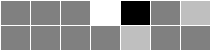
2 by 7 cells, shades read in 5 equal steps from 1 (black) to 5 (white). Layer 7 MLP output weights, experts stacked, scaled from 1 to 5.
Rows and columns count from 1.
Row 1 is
3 3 3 5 1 3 4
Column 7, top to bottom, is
4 3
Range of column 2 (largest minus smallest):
0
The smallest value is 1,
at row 1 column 5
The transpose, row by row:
3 3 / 3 3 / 3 3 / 5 3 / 1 4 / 3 3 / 4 3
